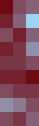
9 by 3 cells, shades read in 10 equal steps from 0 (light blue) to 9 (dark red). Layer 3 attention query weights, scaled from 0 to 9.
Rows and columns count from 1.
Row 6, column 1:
8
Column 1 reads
9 8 6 8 7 8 6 3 6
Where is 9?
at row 1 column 1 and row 6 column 3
